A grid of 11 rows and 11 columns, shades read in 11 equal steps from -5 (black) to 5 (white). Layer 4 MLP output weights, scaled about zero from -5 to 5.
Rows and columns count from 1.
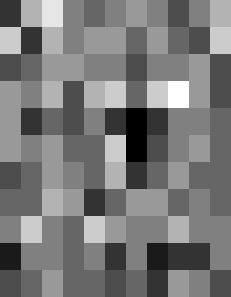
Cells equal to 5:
1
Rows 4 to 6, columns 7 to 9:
-1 3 5 / -5 -3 0 / -5 -2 0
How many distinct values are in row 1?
7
